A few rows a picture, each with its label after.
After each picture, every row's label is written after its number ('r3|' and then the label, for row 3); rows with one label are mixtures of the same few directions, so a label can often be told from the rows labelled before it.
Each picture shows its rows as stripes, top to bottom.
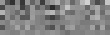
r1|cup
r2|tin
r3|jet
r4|tin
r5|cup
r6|jet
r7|tin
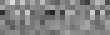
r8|cup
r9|jet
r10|jet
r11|jet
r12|cup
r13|cup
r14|tin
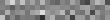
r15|cup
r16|cup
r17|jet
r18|jet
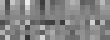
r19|cup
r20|cup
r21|cup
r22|jet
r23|jet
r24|cup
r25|jet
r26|cup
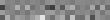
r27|jet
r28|jet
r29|jet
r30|jet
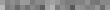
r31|tin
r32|jet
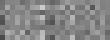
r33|tin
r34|jet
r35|jet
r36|jet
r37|jet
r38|jet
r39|cup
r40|jet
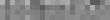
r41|tin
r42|jet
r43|jet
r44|cup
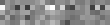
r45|jet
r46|jet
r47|tin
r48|cup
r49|tin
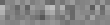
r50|jet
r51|jet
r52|jet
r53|jet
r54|tin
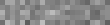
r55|cup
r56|tin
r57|tin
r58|tin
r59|cup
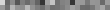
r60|jet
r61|cup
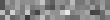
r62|jet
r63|jet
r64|tin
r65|cup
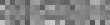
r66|tin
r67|jet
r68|cup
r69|tin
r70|jet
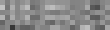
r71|tin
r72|tin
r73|cup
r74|tin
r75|jet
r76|cup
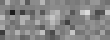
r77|cup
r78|cup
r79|cup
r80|tin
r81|tin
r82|jet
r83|jet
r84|tin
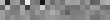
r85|cup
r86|cup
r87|tin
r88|tin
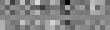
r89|tin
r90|jet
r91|tin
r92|tin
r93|tin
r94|jet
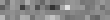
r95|cup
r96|tin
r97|cup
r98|tin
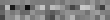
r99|jet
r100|cup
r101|tin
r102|jet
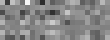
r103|cup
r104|jet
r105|tin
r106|cup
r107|tin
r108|cup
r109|tin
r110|cup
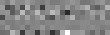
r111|cup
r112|cup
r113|tin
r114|jet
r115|cup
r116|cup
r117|tin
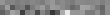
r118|jet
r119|cup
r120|tin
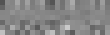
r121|jet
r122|jet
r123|cup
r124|tin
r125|tin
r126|tin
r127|jet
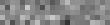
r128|tin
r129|cup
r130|cup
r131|tin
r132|tin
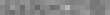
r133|tin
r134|tin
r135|cup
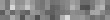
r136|cup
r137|cup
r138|tin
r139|tin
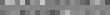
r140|cup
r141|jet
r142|tin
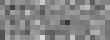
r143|jet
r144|cup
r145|cup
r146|cup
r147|tin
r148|cup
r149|tin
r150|jet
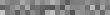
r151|tin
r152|jet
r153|jet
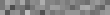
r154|cup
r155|cup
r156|cup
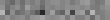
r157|cup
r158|cup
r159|jet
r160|jet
